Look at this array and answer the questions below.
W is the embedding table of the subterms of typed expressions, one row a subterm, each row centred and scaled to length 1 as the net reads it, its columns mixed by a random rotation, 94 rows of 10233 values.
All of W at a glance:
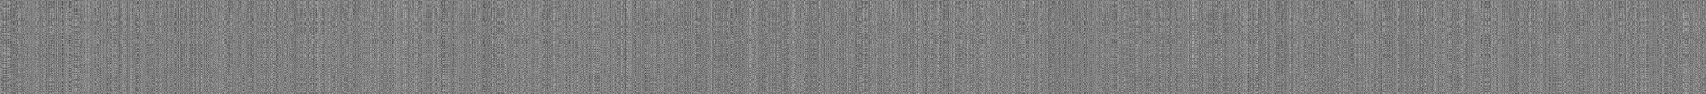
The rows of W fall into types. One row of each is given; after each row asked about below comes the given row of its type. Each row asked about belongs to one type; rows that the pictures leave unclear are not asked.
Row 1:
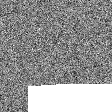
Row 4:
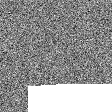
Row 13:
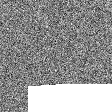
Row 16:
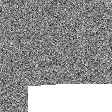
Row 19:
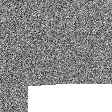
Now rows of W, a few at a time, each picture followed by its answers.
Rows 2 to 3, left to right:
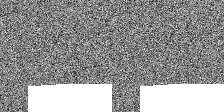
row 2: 1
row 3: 1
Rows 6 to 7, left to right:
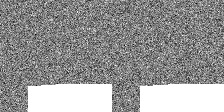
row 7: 4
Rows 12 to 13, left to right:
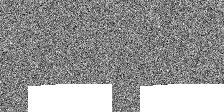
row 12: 4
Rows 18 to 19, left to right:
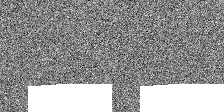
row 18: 19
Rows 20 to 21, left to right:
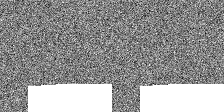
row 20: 4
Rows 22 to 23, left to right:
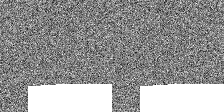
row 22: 16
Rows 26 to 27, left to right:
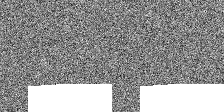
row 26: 1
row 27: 13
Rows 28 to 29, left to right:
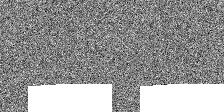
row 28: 16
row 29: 13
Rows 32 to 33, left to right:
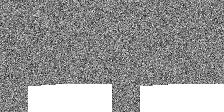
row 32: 13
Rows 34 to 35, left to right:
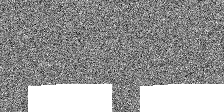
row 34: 1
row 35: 19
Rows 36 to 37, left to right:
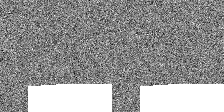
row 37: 13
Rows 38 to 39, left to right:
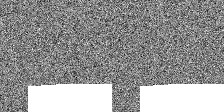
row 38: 1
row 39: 19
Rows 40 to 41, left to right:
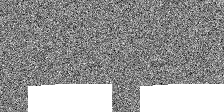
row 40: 4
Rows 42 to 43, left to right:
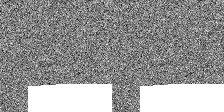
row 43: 19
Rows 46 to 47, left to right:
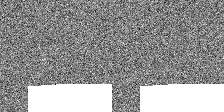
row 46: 19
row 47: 16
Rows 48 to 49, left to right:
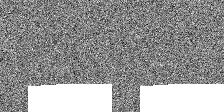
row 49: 1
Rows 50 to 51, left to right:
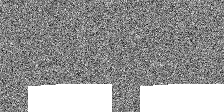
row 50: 16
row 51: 1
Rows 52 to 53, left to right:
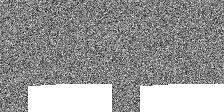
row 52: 16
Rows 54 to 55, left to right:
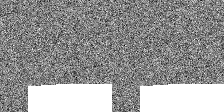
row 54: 1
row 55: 1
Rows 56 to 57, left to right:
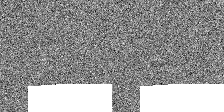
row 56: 19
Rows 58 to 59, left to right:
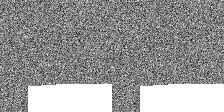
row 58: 1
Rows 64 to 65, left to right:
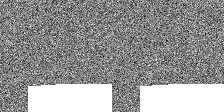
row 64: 16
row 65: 16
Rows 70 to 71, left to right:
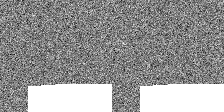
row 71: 16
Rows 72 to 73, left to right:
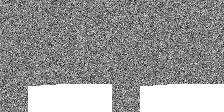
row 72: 16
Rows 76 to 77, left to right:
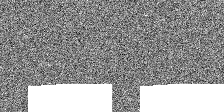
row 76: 1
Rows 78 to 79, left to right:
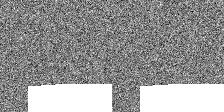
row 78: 13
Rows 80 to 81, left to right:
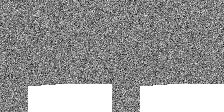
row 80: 13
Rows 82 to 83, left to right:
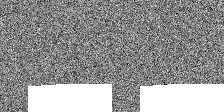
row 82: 1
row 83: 13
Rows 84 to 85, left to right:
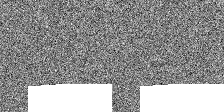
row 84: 13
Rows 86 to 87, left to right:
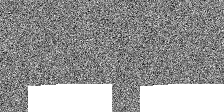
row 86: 4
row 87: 19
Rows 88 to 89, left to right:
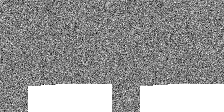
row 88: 16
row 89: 4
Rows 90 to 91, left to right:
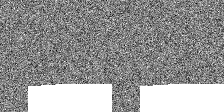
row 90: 13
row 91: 4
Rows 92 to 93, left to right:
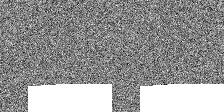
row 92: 16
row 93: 13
